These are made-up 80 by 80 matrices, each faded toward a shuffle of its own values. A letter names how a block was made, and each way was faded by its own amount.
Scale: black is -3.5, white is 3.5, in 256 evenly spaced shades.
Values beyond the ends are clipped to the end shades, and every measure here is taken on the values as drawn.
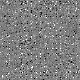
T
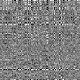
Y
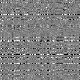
Y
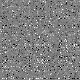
T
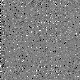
T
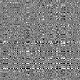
Y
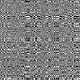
Y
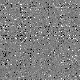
T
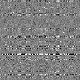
Y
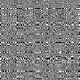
Y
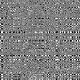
Y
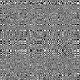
Y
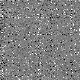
T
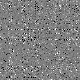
T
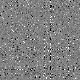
T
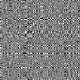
Y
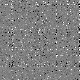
T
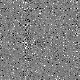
T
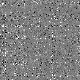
T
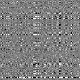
Y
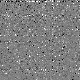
T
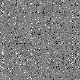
T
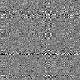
Y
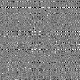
Y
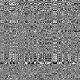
Y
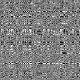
Y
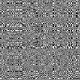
Y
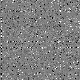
T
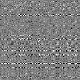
Y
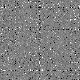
T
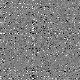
T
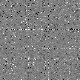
T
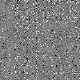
T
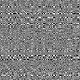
Y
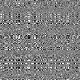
Y
